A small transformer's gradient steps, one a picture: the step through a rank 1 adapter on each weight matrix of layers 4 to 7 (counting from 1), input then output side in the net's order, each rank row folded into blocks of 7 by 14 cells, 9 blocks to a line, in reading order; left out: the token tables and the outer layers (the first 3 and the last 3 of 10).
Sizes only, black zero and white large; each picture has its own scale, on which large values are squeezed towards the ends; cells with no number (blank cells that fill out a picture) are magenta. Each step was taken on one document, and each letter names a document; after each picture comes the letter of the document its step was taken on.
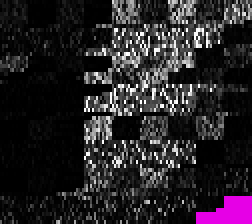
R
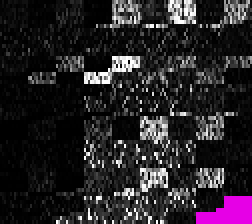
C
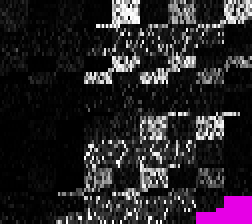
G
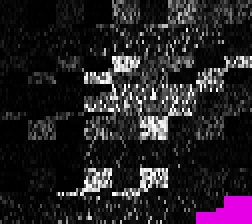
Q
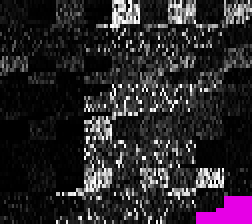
C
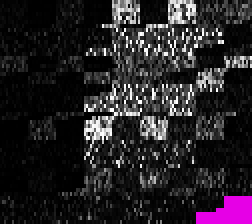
Q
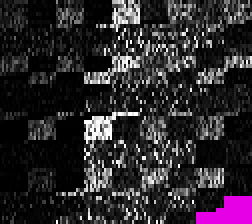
C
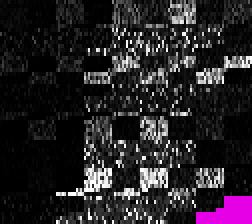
C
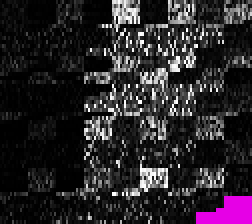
Q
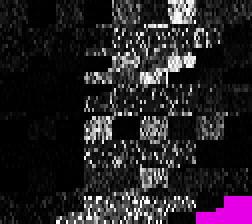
R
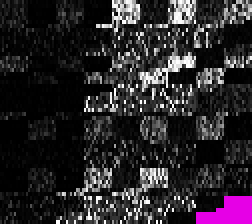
R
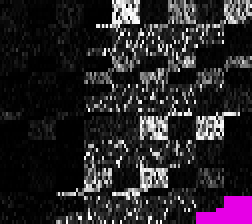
G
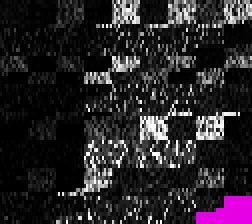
G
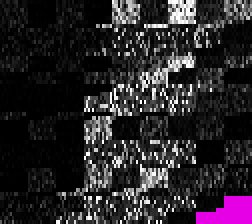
R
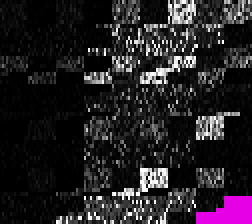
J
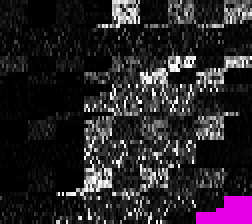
Q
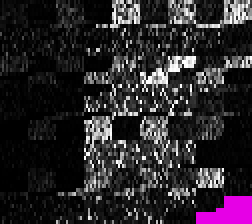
C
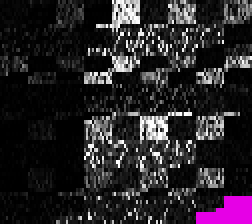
G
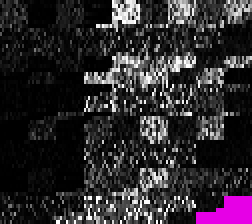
R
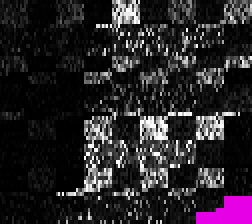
G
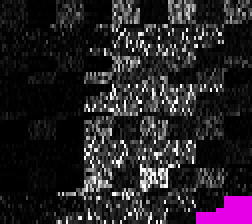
Q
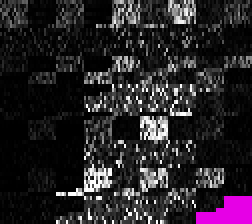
C
